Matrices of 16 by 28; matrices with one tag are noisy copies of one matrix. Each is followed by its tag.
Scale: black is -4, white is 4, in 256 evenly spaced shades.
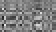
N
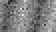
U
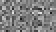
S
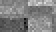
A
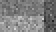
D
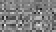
N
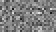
S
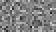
S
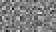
S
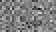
S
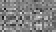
N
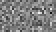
S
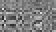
N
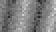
U
